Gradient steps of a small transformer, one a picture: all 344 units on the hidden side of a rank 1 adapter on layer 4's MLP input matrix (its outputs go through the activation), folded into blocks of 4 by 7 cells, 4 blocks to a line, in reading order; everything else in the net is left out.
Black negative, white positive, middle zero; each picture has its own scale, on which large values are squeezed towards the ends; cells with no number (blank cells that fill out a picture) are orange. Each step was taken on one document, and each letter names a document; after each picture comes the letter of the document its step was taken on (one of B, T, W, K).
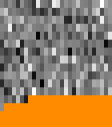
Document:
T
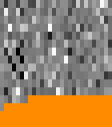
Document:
T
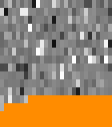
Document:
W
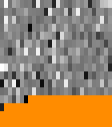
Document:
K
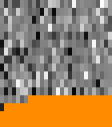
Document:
T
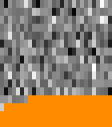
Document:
T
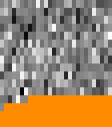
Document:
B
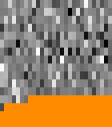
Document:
K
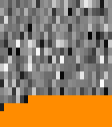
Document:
K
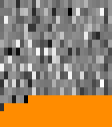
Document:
K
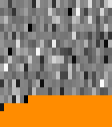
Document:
K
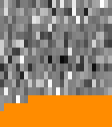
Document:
T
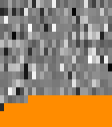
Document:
W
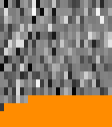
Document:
T
